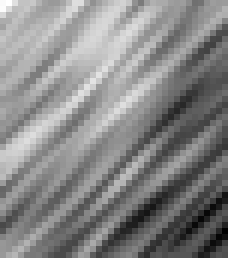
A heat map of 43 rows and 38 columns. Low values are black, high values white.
Ninth with the lowest average: bottom right. Grain: diagonal, up to the right. Odd rows or columns: none. Lone odd cells: none. Slope: up to the top left. Mirror symmetry: none.
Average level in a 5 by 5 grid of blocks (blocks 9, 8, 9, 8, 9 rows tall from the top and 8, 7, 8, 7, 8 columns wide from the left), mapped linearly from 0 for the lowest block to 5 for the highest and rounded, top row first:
54543 / 44531 / 44421 / 33321 / 32210
